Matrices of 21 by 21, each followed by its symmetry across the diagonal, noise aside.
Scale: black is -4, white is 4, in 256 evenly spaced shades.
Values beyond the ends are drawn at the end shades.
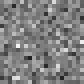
neither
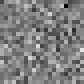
neither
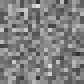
neither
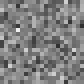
neither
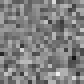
antisymmetric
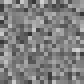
antisymmetric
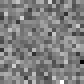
antisymmetric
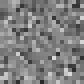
antisymmetric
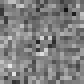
antisymmetric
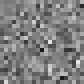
antisymmetric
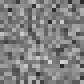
neither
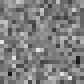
neither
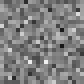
antisymmetric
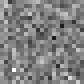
neither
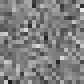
antisymmetric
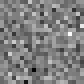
antisymmetric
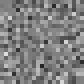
antisymmetric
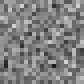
neither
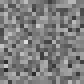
neither
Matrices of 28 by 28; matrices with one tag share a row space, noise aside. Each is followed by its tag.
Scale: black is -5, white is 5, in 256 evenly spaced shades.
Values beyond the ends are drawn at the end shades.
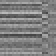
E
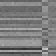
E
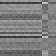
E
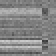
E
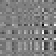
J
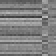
E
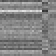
E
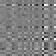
J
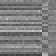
E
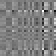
J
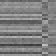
E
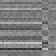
E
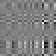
J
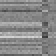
E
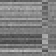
E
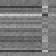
E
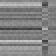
E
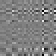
J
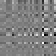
J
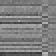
E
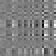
J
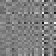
J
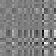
J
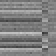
E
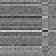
E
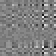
J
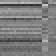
E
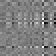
J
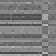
E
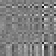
J
